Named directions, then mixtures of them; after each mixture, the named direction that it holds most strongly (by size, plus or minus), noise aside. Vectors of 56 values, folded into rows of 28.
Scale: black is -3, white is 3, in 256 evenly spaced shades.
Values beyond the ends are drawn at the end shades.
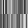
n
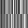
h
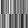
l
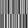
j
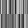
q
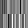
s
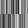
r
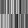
r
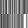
n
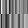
q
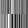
s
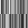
l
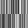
r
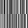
j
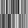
r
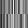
h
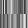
n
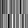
s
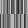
q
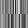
h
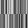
l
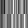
h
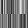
n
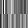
n
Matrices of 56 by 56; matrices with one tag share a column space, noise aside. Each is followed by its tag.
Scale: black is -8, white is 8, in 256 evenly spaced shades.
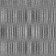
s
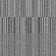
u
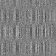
s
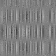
s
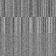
u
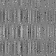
s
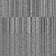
u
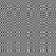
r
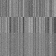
u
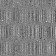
s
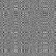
r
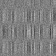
s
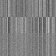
u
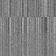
u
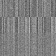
u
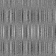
s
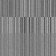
u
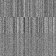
u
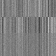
u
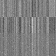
u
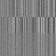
u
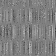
s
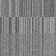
u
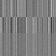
u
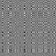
r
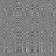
r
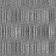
s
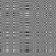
r
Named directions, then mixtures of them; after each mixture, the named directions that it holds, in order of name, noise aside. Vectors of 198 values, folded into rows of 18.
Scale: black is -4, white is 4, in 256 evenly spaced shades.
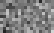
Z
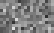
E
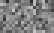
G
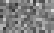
G, Z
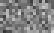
G, Z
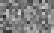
G, Z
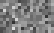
E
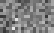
E, Z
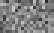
E, G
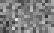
E, Z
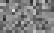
G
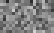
G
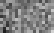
E, Z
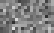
E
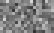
G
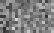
E, Z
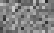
E, G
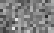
E, Z
